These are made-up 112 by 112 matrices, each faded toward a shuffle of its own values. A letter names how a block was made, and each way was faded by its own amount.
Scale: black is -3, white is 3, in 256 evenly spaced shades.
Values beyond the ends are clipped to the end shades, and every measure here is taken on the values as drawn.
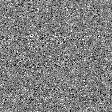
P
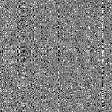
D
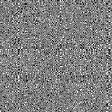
D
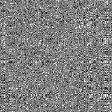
D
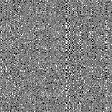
D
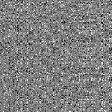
D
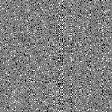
D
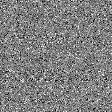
P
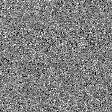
P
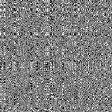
D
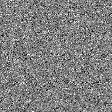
P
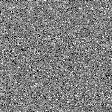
P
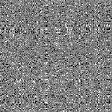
D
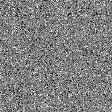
P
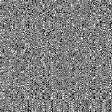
D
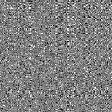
D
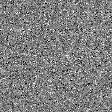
P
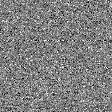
P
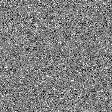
P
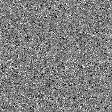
P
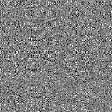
D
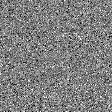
P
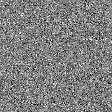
P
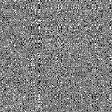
D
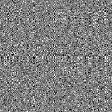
D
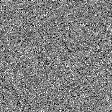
P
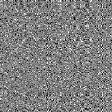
D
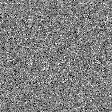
P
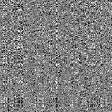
D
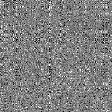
D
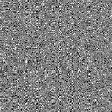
D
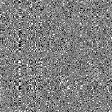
D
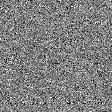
P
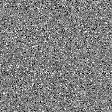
P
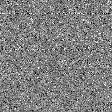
P
